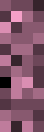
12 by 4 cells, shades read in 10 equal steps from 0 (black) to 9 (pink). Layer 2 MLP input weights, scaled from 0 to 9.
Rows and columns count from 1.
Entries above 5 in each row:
0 2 1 2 2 1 1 2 2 0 1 2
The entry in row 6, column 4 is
4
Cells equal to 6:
8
